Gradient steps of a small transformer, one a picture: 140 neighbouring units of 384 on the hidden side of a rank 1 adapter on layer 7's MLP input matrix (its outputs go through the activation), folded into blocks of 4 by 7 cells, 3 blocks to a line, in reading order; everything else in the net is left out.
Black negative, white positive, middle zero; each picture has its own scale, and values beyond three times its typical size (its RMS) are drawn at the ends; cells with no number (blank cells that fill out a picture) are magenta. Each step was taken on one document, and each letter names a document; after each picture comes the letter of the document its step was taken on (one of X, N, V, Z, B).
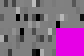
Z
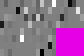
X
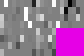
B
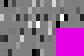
Z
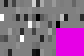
Z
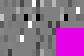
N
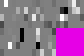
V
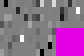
X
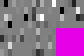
X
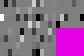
Z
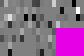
X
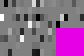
Z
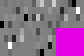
X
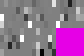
B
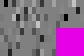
N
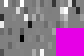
V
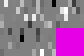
V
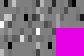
X
